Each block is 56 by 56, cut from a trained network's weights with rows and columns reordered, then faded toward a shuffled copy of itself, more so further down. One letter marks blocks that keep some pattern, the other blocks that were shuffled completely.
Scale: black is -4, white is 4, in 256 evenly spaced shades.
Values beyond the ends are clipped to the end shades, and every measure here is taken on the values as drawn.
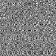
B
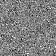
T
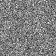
T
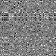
B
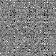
B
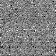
B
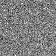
T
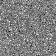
T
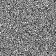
T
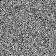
T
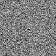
B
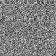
B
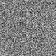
B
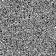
T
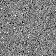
T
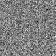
B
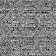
B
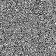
T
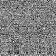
B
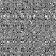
B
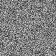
T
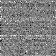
B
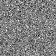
T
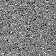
T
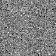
B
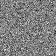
T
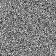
T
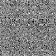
B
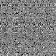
B
